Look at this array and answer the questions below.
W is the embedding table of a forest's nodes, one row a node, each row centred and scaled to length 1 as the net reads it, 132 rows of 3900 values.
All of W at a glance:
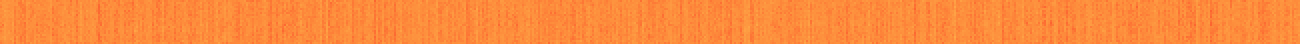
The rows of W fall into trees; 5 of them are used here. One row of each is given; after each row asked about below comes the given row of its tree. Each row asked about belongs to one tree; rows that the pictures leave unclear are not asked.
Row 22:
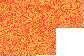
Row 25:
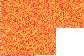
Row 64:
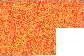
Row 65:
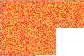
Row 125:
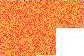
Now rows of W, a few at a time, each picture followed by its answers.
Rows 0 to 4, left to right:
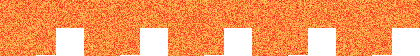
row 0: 25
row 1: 64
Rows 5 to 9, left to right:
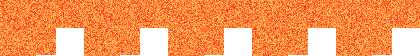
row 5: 25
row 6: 125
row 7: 64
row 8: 125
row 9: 125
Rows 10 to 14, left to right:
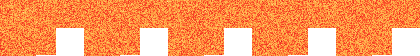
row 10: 65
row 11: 64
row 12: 125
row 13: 22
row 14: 125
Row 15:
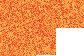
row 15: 22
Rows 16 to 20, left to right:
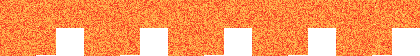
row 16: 65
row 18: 125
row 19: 64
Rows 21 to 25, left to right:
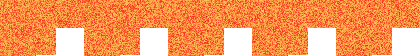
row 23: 125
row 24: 125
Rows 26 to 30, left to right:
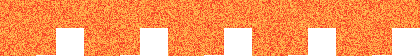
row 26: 22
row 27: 125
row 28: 64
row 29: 125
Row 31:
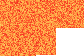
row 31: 125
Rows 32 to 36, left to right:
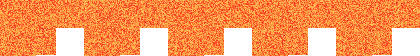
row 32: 64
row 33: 125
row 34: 64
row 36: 64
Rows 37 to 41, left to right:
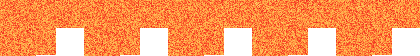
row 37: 125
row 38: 125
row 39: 125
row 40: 64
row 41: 125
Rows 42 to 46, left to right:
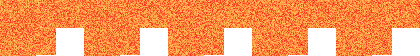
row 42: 125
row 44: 64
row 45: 64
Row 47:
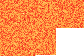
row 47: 25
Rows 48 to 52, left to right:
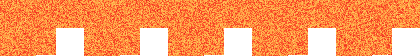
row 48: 64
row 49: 64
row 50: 125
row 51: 64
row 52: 22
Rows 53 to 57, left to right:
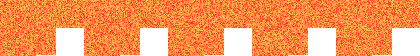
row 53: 125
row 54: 125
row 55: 65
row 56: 25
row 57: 65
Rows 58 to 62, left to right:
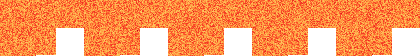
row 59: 64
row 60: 125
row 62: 64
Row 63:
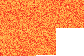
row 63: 64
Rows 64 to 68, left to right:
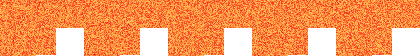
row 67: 64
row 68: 64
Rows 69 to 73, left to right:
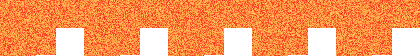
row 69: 22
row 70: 125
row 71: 64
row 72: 64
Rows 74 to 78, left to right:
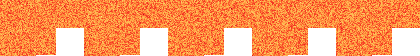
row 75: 65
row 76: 64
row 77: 64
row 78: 65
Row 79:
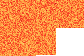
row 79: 125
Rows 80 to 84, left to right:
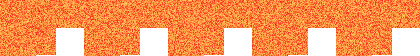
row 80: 22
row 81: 65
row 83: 65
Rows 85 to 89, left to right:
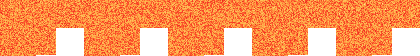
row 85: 65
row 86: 65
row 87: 64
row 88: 125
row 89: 125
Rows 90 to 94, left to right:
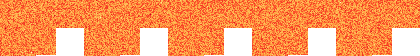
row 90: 65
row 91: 65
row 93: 65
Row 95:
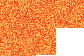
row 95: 125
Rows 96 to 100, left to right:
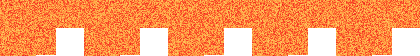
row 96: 64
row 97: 65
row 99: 125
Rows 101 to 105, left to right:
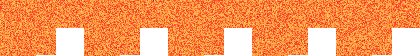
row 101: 64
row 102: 22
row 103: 64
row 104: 125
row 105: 25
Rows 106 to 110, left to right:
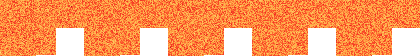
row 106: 125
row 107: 125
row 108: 22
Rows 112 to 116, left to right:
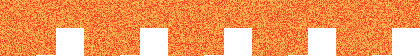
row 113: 64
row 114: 125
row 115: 125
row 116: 25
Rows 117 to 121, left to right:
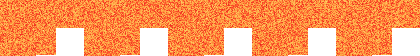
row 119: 64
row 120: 22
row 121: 64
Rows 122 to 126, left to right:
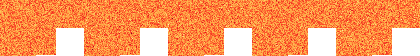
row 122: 64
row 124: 22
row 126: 25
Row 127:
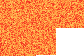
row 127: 65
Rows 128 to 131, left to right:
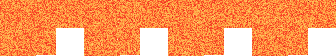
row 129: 25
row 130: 64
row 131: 65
